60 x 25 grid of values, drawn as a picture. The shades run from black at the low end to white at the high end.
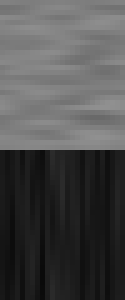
It is made of 2 by 1 panels. Panel 1,1: middling, streaked across, faint in contrast. Panel 2,1: very low, streaked downward, faint in contrast.
